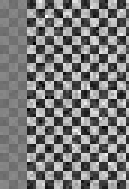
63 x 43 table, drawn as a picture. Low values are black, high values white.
The left part is calmer, up to a seam about 20% of the way across. On average the colour sits 50% of the way up the scale. No row or column stands out. A checkerboard runs through the table.
